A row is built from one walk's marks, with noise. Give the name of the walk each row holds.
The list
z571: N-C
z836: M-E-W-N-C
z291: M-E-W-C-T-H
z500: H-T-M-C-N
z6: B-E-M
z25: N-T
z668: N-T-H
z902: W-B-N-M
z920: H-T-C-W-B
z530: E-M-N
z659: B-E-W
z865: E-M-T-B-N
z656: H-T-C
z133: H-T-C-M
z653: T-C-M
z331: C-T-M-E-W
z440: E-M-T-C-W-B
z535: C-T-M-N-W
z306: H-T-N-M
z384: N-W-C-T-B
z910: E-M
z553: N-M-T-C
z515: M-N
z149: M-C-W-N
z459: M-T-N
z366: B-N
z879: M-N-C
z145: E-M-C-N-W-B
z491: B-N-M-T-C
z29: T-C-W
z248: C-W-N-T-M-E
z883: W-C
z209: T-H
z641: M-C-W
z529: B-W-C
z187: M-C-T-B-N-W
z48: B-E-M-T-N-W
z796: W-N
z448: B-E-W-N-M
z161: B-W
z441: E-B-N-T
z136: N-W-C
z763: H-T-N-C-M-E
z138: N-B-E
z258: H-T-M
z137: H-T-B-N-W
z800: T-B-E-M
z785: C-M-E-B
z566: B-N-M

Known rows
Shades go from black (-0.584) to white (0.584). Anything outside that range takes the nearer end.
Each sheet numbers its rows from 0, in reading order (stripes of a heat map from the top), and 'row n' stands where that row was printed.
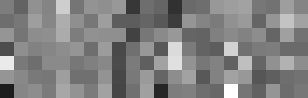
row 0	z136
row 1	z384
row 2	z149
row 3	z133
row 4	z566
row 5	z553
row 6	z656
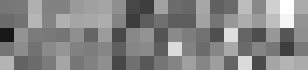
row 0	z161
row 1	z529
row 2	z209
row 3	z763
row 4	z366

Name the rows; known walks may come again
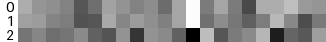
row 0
z6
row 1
z910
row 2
z25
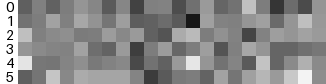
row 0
z668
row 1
z384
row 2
z448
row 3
z553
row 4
z566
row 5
z529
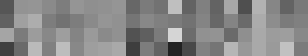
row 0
z291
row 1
z331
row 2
z145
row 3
z883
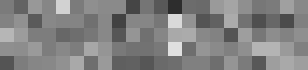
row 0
z136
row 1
z306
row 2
z865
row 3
z785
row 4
z137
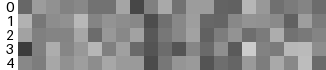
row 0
z653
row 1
z149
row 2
z836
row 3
z920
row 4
z641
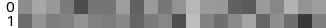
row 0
z800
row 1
z763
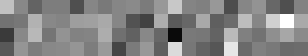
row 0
z530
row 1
z161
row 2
z29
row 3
z133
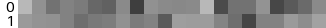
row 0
z459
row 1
z48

